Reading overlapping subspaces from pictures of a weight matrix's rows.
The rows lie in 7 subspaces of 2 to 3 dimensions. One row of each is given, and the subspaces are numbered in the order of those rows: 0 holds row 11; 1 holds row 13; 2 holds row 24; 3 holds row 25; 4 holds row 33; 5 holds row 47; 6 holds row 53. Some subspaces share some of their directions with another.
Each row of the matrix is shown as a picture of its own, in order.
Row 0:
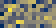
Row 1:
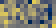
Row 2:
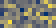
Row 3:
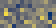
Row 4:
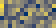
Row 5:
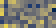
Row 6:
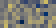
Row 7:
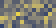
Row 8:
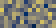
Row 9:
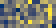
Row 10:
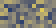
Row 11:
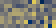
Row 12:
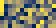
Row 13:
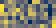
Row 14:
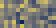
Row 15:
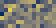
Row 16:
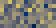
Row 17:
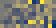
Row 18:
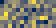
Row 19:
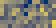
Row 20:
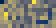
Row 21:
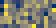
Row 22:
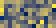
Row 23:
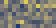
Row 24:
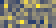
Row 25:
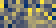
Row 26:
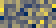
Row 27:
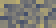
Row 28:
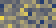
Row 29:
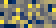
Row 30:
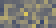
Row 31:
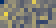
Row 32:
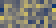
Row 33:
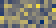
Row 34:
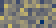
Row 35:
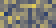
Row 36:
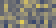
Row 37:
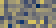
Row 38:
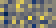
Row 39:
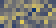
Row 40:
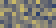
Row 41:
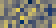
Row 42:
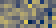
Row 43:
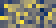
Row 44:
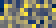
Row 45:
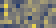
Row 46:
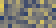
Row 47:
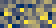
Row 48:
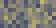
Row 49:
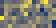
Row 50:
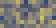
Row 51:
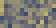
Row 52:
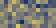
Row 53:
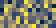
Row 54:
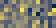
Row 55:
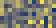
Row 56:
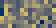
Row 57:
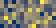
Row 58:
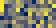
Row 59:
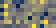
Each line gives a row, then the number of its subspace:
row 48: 3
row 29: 4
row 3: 5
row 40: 2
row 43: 5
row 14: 0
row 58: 4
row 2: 2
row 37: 2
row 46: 3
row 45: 4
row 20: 1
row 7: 6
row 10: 5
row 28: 4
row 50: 0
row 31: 1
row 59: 4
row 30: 3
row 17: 0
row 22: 3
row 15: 5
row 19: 0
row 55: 0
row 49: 0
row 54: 2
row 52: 2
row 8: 6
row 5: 4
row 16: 6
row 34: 3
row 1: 1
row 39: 6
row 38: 4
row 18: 1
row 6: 2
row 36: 2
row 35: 5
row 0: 5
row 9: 1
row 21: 4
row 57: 3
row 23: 2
